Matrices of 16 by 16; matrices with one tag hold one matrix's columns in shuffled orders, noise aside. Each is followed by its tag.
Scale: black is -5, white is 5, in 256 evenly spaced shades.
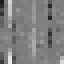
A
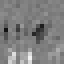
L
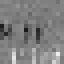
L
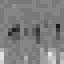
L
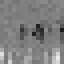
L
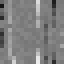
A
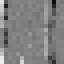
A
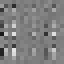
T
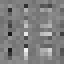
T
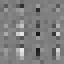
T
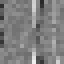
A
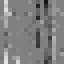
A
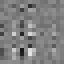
T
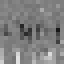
L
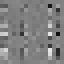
T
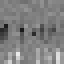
L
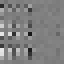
T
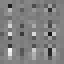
T
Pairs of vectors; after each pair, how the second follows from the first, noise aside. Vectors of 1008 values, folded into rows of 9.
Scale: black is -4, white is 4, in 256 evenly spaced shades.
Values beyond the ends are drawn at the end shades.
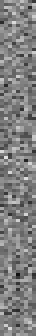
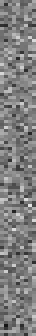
wrapped around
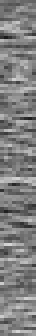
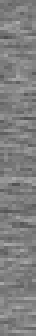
shrunk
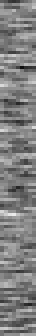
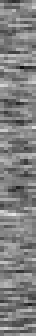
copied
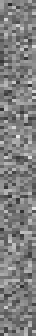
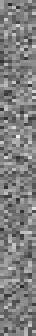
copied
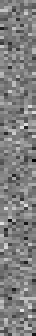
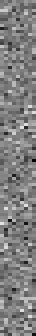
copied
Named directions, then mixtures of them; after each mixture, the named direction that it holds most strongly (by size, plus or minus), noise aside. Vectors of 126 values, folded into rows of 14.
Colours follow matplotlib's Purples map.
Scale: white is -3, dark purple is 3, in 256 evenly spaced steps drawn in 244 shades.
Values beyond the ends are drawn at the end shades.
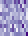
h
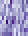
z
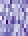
z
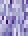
z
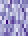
z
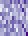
h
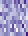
h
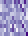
h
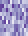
z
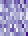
h
